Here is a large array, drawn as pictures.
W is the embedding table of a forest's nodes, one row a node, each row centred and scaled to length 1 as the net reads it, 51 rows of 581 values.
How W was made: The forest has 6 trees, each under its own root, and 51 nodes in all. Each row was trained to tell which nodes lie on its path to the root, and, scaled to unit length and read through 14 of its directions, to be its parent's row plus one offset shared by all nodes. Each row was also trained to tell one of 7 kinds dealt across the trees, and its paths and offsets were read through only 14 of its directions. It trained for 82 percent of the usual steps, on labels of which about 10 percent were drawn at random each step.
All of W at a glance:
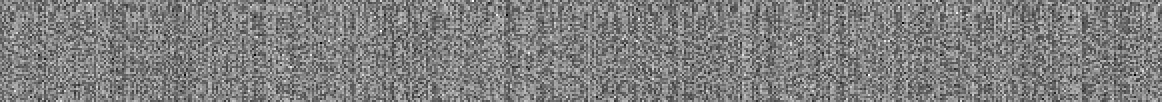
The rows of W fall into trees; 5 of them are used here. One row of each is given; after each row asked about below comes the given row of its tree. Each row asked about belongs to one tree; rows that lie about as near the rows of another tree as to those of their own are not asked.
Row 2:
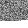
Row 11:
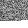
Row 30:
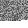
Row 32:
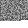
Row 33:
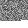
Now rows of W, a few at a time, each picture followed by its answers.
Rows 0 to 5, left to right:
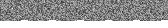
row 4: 11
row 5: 2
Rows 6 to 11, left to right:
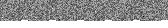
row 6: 11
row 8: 32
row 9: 30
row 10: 32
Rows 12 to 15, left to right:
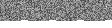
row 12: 30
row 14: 30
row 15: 11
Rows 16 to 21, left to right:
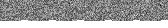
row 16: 11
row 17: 33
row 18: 30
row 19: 30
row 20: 2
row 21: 11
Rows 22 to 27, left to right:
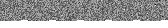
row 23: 2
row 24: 30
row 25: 11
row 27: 30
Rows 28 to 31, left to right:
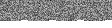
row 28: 32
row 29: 2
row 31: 2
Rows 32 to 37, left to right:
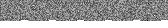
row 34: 2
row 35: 2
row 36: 11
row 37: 2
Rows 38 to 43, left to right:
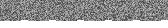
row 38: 30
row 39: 33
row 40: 2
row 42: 30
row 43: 11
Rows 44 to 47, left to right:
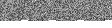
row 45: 30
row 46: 11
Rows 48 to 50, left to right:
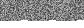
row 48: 11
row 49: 32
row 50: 32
